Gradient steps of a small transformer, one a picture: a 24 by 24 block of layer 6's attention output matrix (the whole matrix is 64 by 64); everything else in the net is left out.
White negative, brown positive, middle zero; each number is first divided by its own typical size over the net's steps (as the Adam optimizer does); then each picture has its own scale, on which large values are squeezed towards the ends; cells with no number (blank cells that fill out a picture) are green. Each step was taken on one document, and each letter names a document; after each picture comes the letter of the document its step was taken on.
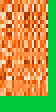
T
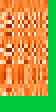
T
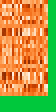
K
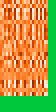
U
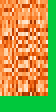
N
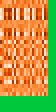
U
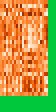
K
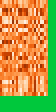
N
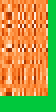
T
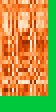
N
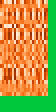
U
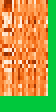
T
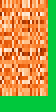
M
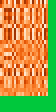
U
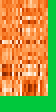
K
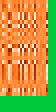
T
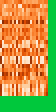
M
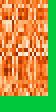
N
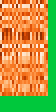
M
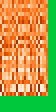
M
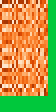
M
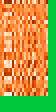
T
